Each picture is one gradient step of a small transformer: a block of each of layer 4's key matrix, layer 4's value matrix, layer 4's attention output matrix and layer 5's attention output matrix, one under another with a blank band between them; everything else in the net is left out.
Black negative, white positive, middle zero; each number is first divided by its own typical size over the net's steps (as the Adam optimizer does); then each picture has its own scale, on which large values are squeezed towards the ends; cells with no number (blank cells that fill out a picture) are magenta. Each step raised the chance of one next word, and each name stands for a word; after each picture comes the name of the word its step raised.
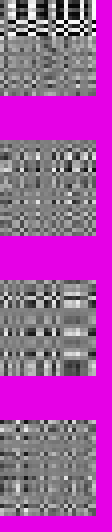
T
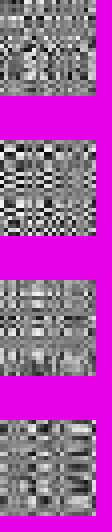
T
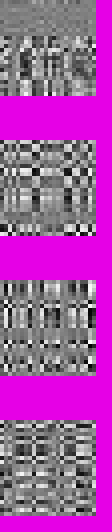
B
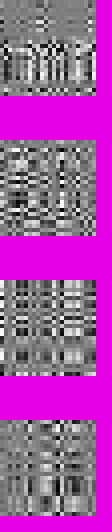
T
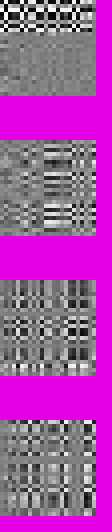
T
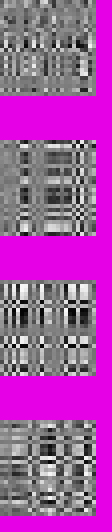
B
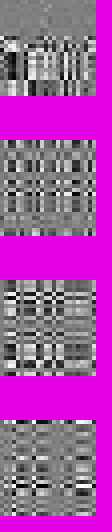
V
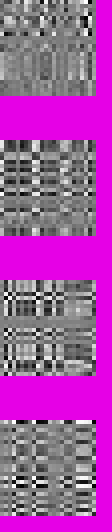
V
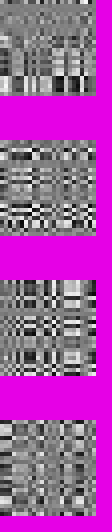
T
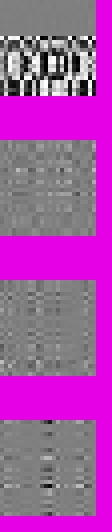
V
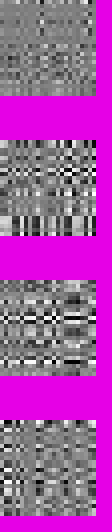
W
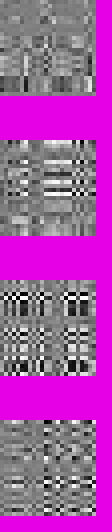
V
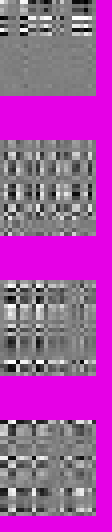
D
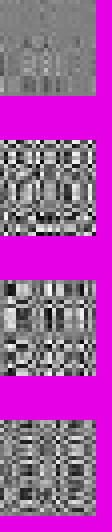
B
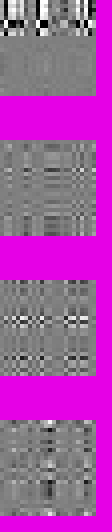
W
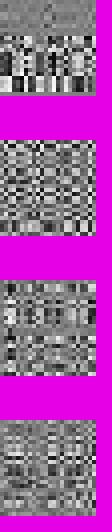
B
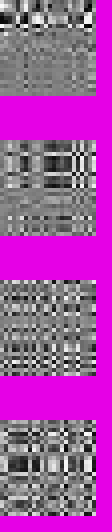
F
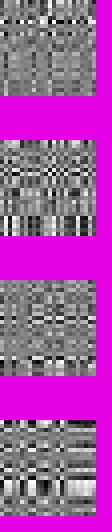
W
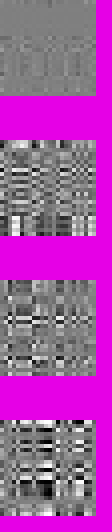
W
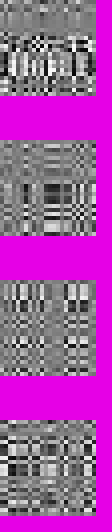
B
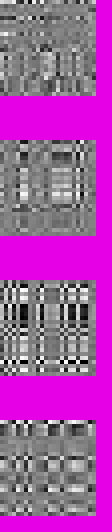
D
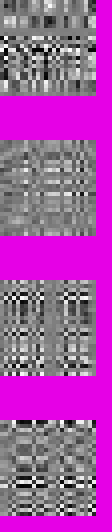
V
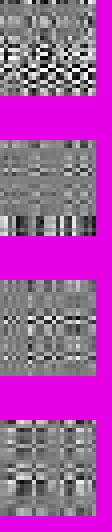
W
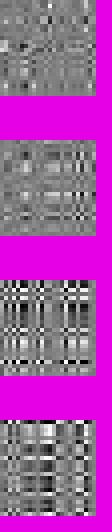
D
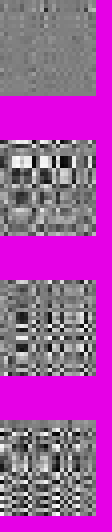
F
